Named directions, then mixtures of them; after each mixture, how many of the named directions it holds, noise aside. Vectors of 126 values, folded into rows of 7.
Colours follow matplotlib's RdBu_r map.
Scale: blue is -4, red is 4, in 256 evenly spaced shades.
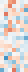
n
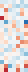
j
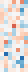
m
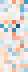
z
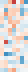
three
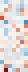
one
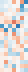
one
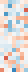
one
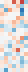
three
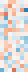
one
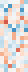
three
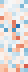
two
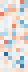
one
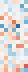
two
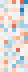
two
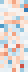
three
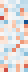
one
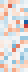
two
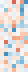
two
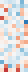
one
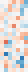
one
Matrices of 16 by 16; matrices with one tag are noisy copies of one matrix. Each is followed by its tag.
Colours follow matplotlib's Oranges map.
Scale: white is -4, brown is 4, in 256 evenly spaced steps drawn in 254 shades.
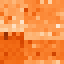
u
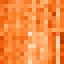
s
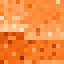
u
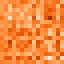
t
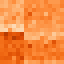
u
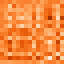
t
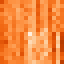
s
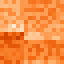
u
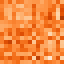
t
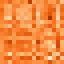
t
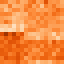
u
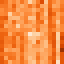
s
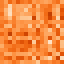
t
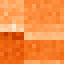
u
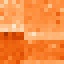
u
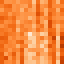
s
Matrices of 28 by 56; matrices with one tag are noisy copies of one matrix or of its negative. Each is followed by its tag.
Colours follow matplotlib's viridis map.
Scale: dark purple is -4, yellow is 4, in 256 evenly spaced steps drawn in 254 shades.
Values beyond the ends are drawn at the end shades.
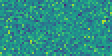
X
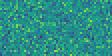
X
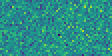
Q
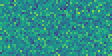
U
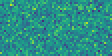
U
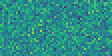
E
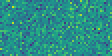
Q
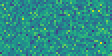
U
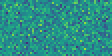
E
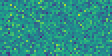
X
